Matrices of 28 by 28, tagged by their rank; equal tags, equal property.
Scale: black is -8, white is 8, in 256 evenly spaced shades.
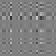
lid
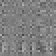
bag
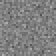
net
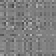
bag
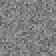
net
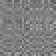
bag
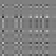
lid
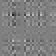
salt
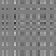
lid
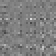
bag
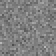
net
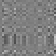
salt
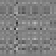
salt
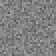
net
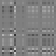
lid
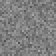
net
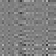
salt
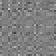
bag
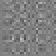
bag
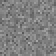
net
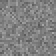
net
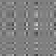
lid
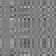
salt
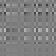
lid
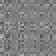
bag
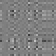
salt
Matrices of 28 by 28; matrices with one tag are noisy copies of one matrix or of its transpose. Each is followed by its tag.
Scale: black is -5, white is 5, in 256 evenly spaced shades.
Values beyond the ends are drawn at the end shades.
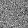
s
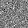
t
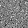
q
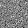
q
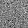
s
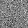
s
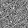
t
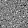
q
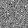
t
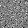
q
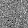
s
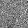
s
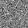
t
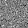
q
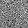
s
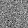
s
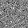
t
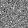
t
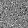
s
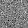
s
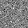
t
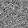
t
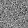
s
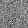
s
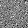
q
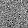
s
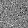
s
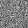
q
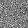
s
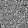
q
